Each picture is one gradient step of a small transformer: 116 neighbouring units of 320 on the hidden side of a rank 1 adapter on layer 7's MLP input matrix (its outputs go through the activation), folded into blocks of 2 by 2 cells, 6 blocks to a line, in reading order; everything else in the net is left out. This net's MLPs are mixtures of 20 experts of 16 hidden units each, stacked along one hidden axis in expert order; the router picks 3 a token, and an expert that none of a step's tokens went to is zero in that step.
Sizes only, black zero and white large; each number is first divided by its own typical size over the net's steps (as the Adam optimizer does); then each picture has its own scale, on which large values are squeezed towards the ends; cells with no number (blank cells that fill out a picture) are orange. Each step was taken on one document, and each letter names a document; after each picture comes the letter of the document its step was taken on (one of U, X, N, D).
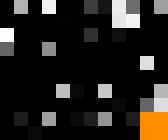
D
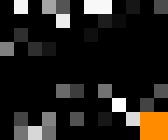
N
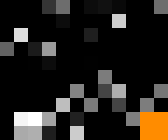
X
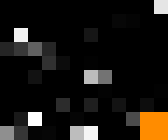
X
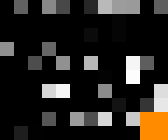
D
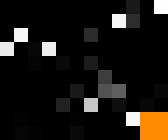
X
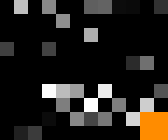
D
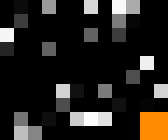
D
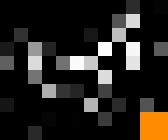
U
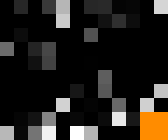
N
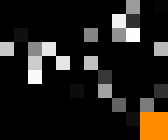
U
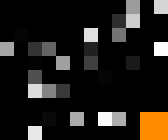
U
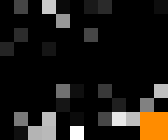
N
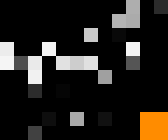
U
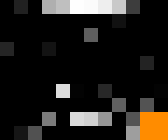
D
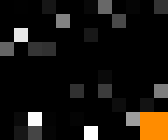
N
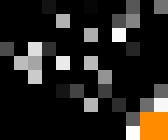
U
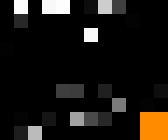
D
